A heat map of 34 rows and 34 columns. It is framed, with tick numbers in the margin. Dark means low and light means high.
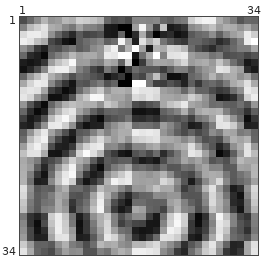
The top middle is the roughest part. In the top middle lies a patch that is rougher than the rest. Concentric rings centre on the bottom middle. No single row or column stands out from its neighbours. No overall slope runs across the table.
